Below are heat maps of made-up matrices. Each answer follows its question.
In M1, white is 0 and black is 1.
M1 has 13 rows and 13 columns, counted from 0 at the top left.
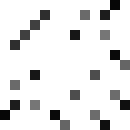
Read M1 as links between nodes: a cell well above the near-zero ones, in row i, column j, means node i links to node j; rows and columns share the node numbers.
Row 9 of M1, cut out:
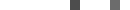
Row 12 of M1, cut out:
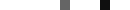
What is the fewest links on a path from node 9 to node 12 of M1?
4
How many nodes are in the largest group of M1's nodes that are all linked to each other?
2
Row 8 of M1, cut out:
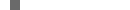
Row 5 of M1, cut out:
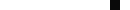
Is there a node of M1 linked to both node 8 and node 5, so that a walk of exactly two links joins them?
no
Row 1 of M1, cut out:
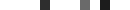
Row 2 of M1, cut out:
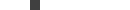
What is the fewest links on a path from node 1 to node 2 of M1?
3
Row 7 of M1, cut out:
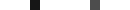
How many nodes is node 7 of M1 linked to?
2
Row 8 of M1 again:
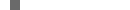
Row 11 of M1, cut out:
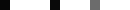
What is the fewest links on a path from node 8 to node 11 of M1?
6
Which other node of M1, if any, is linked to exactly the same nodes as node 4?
node 8
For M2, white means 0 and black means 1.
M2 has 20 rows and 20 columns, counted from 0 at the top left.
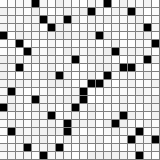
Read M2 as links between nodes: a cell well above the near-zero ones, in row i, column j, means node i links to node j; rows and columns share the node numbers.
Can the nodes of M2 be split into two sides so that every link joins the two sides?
yes
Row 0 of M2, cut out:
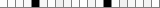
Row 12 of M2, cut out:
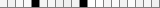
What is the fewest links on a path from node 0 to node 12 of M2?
2
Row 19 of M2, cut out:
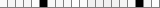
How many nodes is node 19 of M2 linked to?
2
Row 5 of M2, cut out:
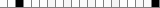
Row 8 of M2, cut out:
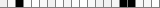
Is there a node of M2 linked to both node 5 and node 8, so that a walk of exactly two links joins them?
yes
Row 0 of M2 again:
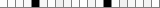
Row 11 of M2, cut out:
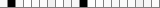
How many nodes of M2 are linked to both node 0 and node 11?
0
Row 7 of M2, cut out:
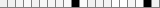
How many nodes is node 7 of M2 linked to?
2
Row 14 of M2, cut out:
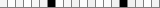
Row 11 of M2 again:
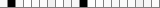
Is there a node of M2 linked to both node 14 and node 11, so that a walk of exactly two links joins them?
no
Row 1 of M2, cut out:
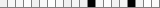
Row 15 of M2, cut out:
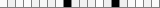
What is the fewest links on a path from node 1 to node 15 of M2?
3
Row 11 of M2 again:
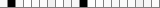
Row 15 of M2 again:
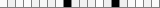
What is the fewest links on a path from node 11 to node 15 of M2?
4
